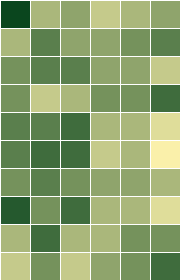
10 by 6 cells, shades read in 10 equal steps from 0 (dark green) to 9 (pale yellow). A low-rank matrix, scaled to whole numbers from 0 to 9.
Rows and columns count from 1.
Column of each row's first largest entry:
4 1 6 2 6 6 6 6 1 1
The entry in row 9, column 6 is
4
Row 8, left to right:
1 4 2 6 6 8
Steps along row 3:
down same up same up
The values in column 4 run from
4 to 7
